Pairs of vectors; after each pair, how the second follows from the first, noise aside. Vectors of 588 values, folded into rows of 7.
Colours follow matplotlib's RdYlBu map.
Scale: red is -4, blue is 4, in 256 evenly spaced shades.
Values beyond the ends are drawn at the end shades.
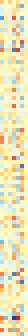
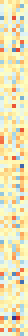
copied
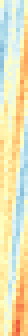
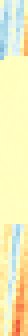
partly zeroed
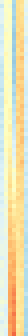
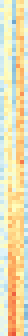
copied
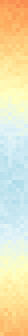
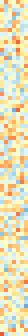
shuffled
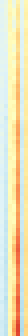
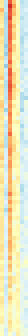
reversed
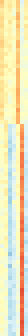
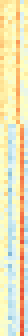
copied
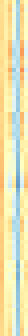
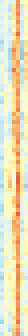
negated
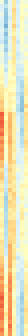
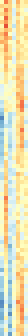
negated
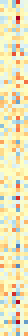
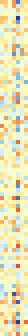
negated
